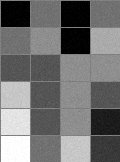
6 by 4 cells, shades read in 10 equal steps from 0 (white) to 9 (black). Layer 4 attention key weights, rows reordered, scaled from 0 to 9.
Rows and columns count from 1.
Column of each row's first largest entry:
1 3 1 2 4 4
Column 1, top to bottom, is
9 5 6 2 1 0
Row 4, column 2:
6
